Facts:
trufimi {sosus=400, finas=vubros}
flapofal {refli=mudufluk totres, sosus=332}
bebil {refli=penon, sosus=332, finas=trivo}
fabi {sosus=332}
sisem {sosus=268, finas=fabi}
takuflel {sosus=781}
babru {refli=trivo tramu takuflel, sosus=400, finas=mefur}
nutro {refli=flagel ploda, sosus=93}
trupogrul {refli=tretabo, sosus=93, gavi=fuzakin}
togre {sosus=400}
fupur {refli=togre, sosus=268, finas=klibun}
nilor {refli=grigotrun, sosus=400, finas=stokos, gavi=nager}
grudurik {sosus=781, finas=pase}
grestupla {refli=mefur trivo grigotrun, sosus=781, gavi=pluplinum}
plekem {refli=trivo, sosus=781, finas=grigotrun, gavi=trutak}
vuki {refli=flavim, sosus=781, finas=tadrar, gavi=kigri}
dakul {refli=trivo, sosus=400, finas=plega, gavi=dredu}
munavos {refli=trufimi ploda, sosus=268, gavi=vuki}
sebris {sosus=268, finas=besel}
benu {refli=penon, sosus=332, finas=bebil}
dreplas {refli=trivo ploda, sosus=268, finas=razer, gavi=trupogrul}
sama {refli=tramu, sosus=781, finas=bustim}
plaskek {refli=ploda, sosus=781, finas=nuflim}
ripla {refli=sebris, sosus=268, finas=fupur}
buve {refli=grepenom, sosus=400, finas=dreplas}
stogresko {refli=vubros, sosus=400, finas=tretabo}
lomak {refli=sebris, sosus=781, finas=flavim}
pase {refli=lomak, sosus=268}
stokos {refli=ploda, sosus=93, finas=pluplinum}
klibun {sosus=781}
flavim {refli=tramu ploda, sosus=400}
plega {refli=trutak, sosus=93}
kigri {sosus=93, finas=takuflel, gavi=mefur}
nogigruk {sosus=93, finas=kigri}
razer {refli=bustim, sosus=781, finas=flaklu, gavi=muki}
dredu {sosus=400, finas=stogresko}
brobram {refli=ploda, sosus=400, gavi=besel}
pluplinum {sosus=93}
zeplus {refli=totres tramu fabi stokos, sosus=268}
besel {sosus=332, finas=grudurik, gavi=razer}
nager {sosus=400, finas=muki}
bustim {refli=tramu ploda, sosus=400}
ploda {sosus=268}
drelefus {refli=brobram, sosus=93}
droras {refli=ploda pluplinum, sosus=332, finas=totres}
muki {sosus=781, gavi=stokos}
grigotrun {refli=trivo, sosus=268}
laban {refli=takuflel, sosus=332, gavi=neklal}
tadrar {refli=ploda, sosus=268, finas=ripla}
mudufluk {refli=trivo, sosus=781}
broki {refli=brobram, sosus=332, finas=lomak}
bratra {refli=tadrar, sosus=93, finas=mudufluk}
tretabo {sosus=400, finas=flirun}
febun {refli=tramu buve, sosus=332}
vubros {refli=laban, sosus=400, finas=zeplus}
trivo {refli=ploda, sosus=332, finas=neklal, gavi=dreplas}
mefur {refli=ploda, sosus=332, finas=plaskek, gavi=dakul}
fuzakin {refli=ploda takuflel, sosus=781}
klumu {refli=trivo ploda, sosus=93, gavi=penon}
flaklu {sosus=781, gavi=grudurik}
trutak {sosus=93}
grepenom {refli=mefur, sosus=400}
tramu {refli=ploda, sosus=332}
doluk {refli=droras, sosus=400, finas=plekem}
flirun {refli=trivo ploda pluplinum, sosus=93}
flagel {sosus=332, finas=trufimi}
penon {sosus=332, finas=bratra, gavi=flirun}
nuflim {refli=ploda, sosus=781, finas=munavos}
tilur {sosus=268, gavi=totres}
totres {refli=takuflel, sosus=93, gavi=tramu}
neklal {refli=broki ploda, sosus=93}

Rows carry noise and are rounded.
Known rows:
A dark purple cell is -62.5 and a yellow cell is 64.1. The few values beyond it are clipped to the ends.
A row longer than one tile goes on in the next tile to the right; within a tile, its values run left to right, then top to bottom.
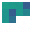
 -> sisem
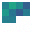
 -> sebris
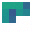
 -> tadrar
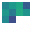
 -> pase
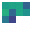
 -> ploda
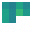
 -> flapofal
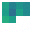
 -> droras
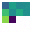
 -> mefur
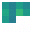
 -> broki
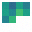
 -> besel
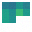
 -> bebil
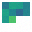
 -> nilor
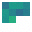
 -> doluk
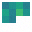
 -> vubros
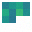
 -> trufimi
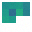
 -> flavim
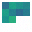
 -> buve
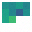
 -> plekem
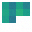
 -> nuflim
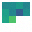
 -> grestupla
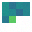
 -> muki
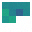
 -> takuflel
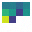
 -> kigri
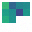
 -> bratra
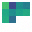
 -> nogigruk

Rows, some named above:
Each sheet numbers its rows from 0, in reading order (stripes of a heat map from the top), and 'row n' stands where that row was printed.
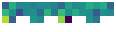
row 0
vuki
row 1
nager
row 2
mefur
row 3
dreplas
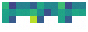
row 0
trutak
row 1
vuki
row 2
trutak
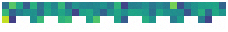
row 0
munavos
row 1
razer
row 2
klumu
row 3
flaklu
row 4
trutak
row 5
lomak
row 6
stokos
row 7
ploda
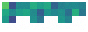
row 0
pluplinum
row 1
dreplas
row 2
nager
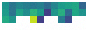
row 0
lomak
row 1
kigri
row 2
ploda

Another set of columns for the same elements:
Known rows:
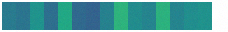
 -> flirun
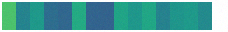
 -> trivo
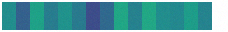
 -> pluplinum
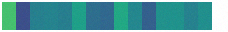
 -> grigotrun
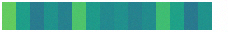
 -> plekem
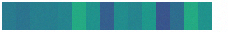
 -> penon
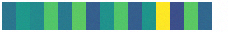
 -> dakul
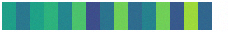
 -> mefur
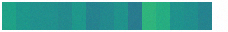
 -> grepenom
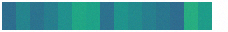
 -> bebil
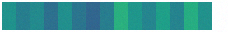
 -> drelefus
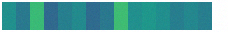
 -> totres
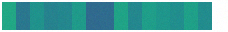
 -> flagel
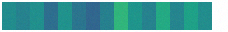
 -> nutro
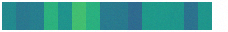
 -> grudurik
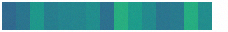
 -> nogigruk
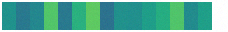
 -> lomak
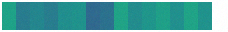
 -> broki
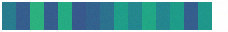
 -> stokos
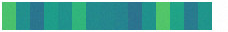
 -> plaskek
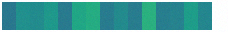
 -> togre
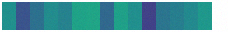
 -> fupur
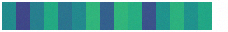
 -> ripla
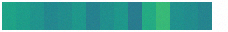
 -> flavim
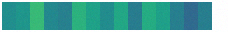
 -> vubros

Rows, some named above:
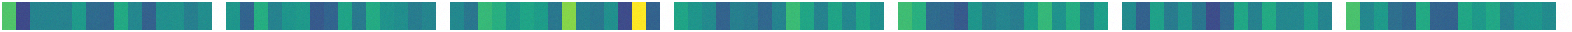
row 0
grigotrun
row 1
tramu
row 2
kigri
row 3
klumu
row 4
brobram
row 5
pluplinum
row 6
trivo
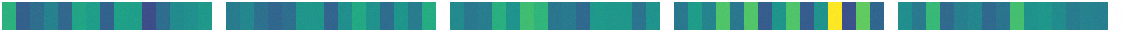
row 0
tilur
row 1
besel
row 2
grudurik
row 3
dakul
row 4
totres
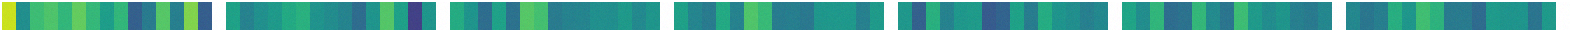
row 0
vuki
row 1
fuzakin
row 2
flaklu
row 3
klibun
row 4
tramu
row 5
laban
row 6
grudurik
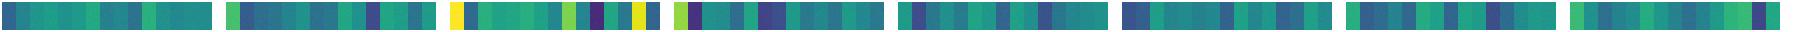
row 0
nager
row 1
dreplas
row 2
munavos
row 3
ploda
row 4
sisem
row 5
trutak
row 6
tilur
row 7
razer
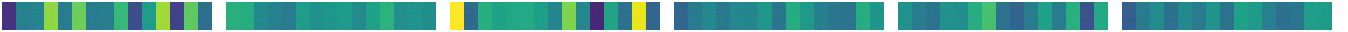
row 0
dredu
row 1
nilor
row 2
munavos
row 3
plega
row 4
muki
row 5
trupogrul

